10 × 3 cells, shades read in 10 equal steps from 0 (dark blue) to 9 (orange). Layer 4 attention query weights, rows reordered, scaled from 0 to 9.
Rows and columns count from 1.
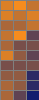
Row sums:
24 23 19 19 14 16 12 11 12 9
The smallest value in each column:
4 3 0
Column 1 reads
8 8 6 7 6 8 4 5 6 6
